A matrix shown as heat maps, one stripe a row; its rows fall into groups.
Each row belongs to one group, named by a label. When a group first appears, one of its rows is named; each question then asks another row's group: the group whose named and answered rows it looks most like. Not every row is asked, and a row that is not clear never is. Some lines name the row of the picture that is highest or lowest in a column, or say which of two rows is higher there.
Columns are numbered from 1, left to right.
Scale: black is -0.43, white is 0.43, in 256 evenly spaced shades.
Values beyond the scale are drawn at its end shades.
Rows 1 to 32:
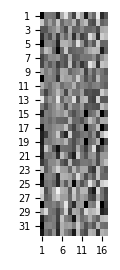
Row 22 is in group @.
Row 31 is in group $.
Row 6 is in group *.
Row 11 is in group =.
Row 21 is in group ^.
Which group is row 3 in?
@
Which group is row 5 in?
$
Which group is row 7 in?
@
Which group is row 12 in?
@
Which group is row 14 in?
@
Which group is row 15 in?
$
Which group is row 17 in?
$
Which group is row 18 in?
@
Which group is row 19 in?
$
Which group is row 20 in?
^
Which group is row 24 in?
$
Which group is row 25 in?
^
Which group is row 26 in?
=
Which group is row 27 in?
=
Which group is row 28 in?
$
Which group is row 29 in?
*
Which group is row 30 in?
^
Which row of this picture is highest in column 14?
20
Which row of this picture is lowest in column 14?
26
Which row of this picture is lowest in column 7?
18
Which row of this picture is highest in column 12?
29
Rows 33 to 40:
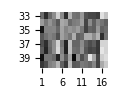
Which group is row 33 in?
@
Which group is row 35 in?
$
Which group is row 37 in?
@
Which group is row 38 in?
@
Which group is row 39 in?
^
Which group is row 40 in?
@
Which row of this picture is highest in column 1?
34
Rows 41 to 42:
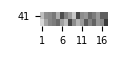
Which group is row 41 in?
=
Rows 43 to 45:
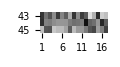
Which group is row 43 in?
^
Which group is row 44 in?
$
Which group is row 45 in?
=
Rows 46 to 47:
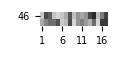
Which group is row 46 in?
=
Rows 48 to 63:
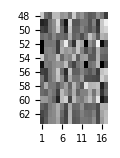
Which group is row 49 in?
@
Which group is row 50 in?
@
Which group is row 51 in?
^
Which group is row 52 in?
$
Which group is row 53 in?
$
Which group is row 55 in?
$
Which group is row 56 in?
@
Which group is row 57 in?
@
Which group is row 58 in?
*
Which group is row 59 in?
*
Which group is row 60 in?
*
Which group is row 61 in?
@
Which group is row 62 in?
@
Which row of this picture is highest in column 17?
49
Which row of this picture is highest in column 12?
58
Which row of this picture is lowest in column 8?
60
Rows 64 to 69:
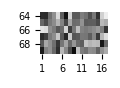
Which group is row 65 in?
@
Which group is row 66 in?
*
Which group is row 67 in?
@
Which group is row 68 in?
*
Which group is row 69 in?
^
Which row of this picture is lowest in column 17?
66
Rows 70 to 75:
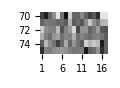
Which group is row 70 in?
@
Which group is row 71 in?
^
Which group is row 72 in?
=
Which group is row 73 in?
=
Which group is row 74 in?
*
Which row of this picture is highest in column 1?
72
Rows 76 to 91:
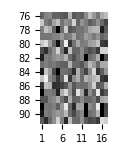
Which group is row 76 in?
^
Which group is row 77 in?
=
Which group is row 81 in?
@
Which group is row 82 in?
$
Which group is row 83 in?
^
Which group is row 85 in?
*
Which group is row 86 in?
^
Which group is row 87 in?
$
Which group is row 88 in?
@
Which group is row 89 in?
$
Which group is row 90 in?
$
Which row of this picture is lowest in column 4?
86
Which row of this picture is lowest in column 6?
86
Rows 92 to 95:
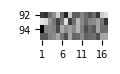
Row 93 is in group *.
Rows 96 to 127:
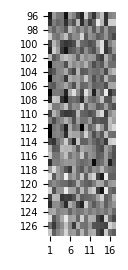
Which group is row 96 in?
^
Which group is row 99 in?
=
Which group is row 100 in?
^
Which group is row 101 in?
^
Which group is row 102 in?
=
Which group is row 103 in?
$
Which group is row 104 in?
@
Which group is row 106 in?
@
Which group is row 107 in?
$
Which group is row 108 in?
^
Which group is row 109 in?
=
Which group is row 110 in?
^
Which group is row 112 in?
^
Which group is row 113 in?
$
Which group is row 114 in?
@
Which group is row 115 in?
=
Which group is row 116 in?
=
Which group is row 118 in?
*
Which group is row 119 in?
=
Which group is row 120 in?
^
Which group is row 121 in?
=
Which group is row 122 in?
^
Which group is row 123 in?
^
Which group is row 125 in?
=
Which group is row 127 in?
=
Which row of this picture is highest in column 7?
107
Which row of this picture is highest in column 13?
97
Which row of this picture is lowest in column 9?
112
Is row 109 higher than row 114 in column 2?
Yes
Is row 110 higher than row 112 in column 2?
Yes
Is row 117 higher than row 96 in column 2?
No
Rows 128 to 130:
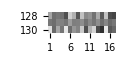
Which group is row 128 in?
*
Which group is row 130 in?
=
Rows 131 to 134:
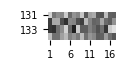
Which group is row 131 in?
=
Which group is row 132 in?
^
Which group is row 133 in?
@
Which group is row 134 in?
=
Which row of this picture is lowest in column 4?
132
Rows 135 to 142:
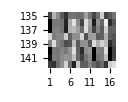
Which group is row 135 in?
^
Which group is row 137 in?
$
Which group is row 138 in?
=
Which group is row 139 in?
*
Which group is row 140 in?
$
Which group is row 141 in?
$
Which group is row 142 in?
@
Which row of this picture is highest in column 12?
139
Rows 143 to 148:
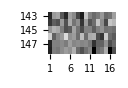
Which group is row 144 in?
^
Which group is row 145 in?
*
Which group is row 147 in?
$
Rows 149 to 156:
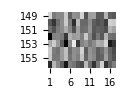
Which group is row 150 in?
@
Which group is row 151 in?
@
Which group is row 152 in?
$
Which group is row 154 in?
=
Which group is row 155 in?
=
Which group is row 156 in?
^
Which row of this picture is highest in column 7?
153
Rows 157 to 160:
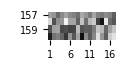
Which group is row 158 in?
=
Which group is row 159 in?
^
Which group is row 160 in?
^
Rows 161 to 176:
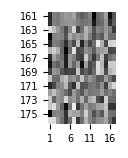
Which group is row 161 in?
$
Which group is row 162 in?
$
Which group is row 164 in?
$
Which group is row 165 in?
^
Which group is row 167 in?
^
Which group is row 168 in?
^
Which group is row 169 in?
^
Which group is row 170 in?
=
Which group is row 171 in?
@
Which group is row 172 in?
*
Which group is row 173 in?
=
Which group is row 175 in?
$
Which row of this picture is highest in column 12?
173
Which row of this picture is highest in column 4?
170
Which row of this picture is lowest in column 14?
173
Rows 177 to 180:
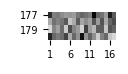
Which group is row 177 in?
$
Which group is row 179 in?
=
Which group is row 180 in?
^
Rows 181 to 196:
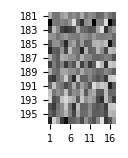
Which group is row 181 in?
=
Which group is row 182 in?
$
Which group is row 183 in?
^
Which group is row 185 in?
*
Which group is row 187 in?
=
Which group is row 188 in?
^
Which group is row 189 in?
=
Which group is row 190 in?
@
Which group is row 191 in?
*
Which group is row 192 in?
=
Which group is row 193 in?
=
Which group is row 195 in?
@
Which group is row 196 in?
^
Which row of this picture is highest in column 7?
182
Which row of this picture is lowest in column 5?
196
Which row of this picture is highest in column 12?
191
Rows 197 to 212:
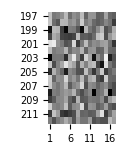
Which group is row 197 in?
=
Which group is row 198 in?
=
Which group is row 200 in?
^
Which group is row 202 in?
=
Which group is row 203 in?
$
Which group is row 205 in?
^
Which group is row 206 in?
=
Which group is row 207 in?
=
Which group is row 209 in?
@
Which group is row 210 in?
=
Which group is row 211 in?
^
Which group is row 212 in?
@
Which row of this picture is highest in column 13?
200
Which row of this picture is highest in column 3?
199
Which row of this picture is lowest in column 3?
198
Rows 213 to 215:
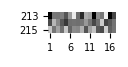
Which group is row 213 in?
$
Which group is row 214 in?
^
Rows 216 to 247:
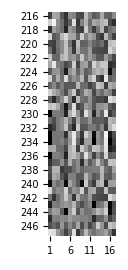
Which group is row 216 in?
^
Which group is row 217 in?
*
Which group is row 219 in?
=
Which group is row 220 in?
@
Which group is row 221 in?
@
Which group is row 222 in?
=
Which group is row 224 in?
*
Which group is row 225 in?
=
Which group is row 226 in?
^
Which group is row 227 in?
*
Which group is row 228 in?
@
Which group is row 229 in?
*
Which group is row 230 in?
$
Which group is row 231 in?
@
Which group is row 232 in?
@
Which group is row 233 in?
$
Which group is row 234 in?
$
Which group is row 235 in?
*
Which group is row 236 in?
$
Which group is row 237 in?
^
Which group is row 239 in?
^
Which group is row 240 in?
^
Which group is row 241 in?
=
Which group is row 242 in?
@
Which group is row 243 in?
$
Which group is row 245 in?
$
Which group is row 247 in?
*
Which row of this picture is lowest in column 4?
238
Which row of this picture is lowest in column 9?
240
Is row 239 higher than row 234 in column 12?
Yes
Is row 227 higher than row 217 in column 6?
Yes
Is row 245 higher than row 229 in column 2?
No
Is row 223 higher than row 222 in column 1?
No
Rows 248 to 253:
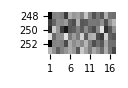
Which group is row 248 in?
$
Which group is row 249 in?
@
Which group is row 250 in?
^
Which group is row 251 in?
=
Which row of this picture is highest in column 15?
251
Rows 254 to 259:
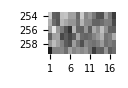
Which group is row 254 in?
=
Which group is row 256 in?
*
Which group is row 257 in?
^
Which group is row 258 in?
*
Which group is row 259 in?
$
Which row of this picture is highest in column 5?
254
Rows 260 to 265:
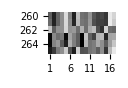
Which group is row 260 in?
@
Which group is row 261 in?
@
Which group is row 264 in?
^
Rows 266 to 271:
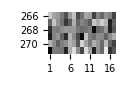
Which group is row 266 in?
*
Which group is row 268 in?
$
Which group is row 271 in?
$
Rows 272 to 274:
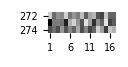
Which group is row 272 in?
=
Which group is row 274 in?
^
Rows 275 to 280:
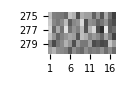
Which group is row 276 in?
=
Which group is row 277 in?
=
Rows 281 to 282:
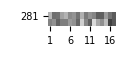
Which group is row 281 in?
=
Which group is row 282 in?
*
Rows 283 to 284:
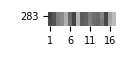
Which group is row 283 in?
@
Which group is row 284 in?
@
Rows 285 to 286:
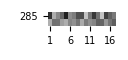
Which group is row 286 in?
=
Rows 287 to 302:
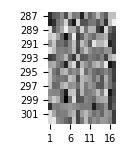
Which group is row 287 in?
^
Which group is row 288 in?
@
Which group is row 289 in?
=
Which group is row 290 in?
*
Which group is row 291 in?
*
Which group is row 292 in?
*
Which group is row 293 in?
@
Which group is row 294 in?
*
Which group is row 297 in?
=
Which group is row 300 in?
$
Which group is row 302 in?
*
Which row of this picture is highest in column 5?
289
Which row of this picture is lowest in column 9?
287
